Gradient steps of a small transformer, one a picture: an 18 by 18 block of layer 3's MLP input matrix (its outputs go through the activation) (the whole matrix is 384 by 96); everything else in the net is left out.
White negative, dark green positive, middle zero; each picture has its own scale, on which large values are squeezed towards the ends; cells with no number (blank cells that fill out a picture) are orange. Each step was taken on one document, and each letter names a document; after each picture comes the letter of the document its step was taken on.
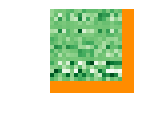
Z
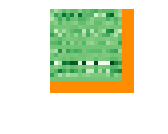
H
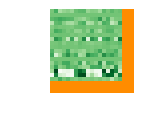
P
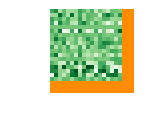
Z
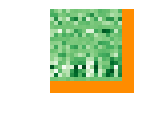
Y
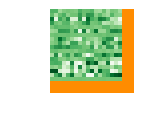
Z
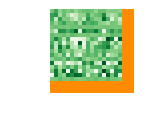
Z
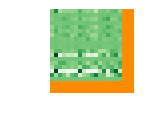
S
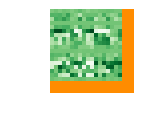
Y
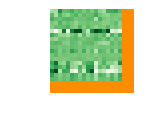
Y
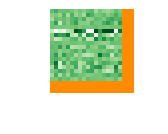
Y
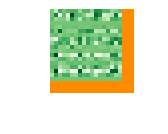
S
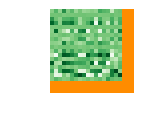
P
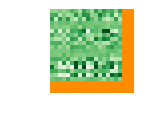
Y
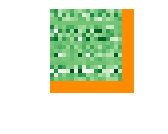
P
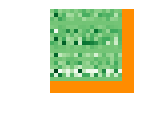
S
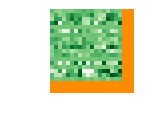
Z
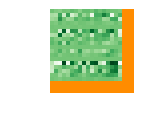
H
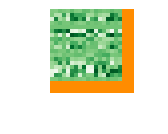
Y
